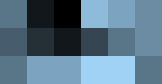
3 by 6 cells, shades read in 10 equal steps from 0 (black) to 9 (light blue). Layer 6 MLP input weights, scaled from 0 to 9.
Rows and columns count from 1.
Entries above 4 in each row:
4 2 6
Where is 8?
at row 1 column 4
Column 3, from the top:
0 1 7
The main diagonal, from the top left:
5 2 7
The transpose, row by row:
5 4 5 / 1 2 7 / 0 1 7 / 8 3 9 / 7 5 9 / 6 6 5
